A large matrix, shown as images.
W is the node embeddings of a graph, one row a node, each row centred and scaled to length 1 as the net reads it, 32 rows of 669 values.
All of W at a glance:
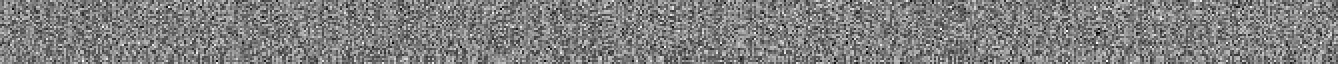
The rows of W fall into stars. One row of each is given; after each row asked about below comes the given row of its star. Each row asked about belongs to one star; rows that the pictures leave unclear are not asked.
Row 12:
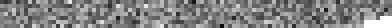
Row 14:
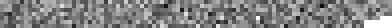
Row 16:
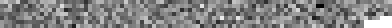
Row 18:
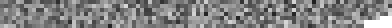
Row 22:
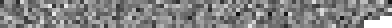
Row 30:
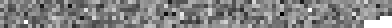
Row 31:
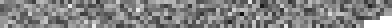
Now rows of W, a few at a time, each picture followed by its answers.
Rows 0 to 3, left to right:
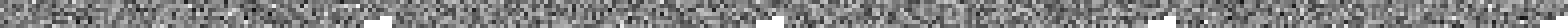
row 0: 22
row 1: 14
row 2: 31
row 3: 18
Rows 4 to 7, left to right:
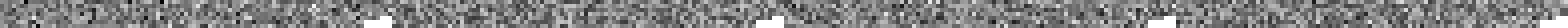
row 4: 18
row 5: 22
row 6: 22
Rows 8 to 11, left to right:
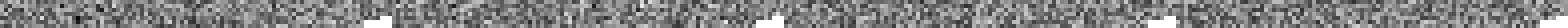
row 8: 22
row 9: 22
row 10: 18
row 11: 16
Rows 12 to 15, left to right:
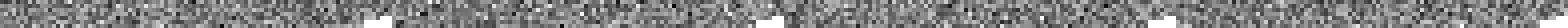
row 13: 30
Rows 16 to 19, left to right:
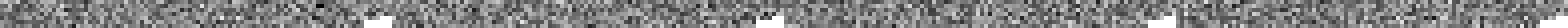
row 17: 31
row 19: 16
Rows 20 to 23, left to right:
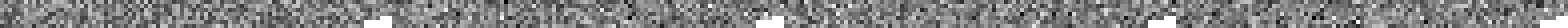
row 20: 14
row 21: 14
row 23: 18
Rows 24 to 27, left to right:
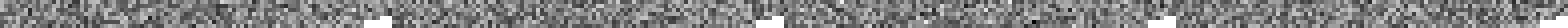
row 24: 30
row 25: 14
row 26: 18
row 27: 12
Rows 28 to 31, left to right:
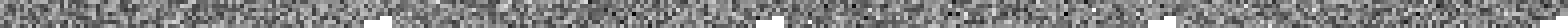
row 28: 30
